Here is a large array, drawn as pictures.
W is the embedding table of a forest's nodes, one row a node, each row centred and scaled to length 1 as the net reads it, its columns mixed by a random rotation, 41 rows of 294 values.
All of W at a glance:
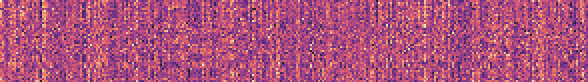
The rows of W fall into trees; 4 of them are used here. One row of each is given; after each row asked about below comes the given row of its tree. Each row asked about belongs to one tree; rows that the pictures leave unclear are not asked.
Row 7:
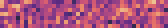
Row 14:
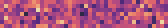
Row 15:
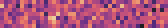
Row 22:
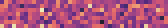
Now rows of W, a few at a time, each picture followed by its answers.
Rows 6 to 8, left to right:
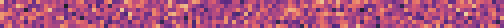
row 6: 7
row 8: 7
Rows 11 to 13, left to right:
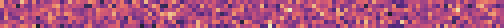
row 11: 15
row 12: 7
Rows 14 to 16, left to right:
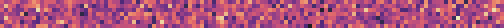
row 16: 22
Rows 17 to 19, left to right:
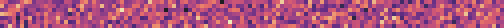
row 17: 7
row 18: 14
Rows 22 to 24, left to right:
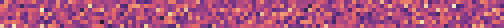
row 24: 22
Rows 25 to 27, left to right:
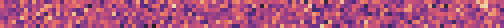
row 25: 15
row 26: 14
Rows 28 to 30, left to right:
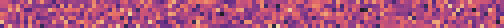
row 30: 7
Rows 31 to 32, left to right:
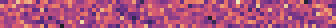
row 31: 22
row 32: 22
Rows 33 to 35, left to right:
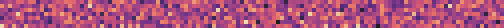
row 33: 22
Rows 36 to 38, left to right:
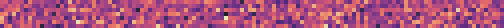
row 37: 7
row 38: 7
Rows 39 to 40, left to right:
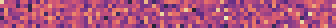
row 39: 15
